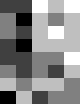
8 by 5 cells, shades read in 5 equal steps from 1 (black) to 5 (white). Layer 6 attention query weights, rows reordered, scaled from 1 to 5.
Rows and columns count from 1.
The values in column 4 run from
2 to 5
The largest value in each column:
4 4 5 5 5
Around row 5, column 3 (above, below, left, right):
4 3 2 3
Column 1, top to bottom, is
2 3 3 2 2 3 4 1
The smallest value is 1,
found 3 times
